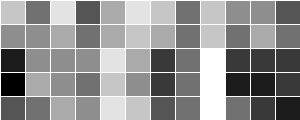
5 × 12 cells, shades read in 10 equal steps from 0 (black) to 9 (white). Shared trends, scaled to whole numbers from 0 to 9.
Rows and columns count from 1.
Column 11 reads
5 6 2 1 2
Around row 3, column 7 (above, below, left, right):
6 2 6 4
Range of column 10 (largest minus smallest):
4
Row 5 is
3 4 6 5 8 7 3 4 9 4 2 1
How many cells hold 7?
7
